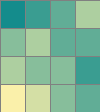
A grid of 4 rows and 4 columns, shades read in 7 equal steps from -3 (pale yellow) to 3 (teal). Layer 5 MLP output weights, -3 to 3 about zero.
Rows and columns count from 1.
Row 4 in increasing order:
-3 -2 0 1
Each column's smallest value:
-3 -2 0 -1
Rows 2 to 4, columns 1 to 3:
0 -1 1 / -1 0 0 / -3 -2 0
